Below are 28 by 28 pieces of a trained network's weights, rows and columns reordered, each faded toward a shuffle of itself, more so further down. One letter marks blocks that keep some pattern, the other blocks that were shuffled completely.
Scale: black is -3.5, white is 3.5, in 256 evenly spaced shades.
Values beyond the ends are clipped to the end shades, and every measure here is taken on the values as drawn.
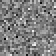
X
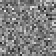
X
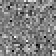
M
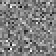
M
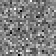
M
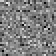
M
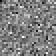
X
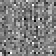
M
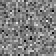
X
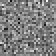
X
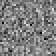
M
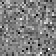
X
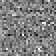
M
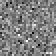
X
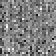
M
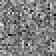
X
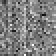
M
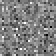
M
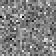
X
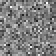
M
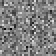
M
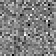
M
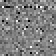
M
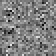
M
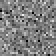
X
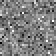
X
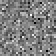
X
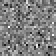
X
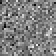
X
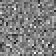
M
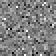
X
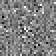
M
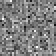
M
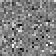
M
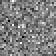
X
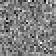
M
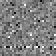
M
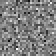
X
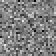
X
